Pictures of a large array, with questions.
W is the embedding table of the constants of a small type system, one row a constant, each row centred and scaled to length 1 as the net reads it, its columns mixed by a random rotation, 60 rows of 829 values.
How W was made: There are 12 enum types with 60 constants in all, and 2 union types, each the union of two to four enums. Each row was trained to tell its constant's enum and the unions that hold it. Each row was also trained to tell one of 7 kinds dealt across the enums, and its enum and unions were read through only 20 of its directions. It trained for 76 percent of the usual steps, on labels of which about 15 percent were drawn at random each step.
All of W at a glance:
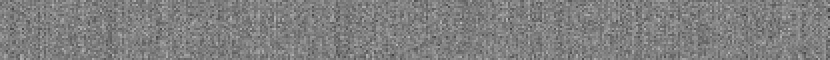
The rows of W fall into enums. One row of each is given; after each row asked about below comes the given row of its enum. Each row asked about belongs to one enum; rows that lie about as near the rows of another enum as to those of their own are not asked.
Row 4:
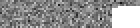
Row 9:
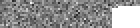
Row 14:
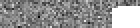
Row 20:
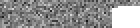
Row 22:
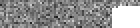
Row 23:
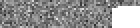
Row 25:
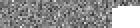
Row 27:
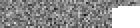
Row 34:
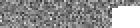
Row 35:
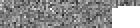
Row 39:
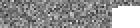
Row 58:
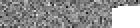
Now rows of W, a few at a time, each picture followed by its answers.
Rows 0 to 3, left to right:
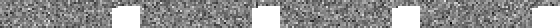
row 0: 20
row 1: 35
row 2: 34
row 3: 58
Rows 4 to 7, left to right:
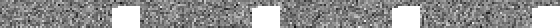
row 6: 39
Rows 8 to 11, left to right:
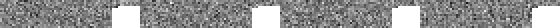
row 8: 27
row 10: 34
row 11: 27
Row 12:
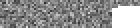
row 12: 39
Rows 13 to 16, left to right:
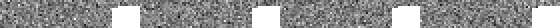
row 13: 25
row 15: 39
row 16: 34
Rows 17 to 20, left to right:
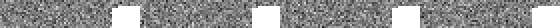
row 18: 35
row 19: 34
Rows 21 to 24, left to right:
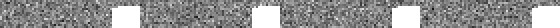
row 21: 25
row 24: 25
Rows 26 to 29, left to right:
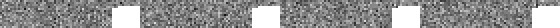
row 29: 35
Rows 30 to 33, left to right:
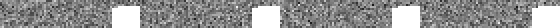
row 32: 35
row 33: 25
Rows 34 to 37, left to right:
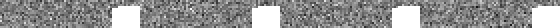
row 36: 27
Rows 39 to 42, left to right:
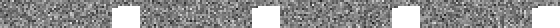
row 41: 27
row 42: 27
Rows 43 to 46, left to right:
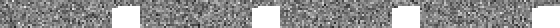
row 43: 39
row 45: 39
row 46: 34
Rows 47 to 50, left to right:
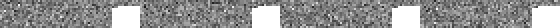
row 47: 25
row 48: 35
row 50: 39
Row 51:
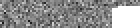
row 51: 35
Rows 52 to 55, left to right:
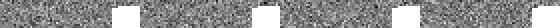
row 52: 35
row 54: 25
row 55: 34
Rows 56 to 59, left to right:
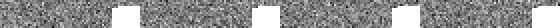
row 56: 25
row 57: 34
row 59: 27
